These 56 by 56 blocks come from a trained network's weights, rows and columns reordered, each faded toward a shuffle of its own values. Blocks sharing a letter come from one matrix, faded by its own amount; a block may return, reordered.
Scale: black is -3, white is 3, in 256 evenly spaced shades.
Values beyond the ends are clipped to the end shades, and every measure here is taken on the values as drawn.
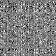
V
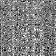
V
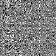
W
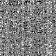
V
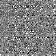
W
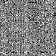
V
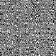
W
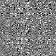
W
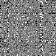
W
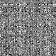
V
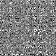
W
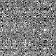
W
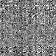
V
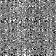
V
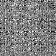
V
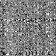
V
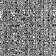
V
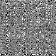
W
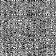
V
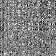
V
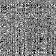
V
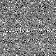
W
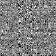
W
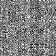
V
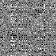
W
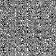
W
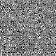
W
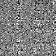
W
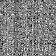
V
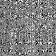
V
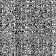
V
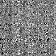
V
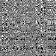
W
